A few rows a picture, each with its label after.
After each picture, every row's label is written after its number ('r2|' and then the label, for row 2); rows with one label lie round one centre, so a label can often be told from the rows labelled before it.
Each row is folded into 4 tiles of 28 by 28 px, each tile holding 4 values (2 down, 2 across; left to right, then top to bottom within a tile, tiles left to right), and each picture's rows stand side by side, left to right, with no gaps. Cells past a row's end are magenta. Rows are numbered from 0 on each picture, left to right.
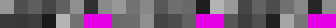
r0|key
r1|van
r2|key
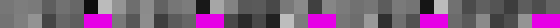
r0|van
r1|van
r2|key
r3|van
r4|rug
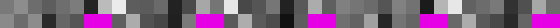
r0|van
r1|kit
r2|kit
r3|van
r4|kit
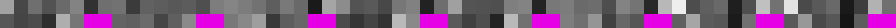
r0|key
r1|rug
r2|van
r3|key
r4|key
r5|van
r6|kit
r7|kit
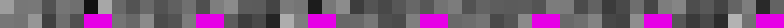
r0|van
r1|rug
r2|key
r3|rug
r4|rug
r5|rug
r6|key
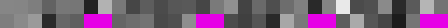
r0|van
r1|rug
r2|key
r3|kit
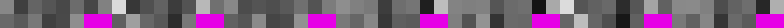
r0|rug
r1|kit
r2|rug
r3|van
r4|van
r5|kit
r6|van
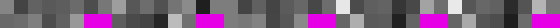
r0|rug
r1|key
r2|rug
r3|kit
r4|kit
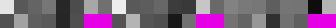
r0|kit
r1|kit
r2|van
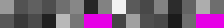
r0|key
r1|kit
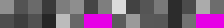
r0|key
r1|kit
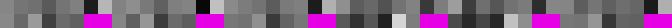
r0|van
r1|van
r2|van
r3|key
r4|key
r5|van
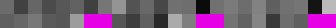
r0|rug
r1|key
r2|van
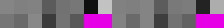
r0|van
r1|van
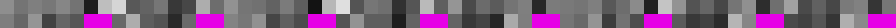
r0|van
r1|kit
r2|van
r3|kit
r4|key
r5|van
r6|key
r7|key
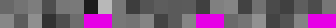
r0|van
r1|rug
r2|rug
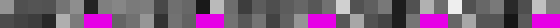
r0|key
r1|van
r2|rug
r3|kit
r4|kit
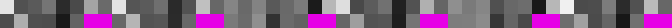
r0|kit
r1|kit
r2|van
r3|kit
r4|van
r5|kit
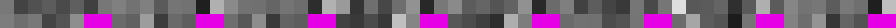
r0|rug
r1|van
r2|van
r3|key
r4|key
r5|rug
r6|kit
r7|van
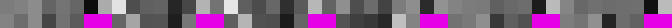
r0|van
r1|kit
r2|kit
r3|key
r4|van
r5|van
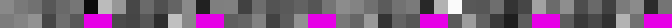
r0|van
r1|key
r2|rug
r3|van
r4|kit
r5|key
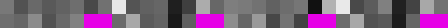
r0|rug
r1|kit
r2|van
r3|kit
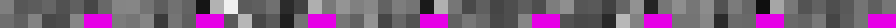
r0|rug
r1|van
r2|kit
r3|van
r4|rug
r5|key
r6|van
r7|rug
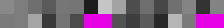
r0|van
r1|key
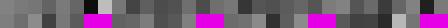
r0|van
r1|rug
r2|rug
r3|key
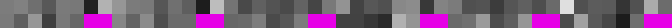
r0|van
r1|van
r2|rug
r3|key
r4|rug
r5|kit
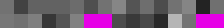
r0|rug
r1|key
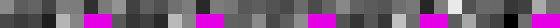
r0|key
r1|key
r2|rug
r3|key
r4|kit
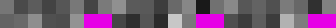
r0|rug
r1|key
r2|key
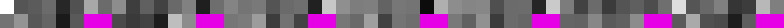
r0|kit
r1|key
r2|van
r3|van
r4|van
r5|rug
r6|kit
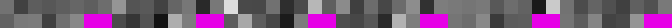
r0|rug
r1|key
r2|kit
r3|key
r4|van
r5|rug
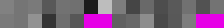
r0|van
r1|rug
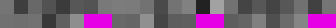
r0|rug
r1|van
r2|rug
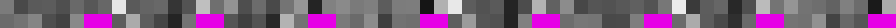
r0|rug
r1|kit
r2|key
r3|van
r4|kit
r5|rug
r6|kit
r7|van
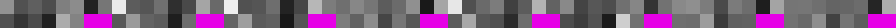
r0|key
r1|kit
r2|kit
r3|van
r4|kit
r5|key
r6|van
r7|van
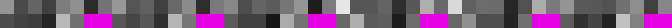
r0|key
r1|key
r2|key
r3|kit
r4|kit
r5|key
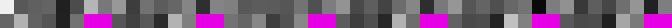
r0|kit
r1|key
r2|rug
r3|key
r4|key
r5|key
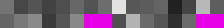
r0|rug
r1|kit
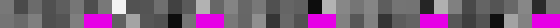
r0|rug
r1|kit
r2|van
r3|van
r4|key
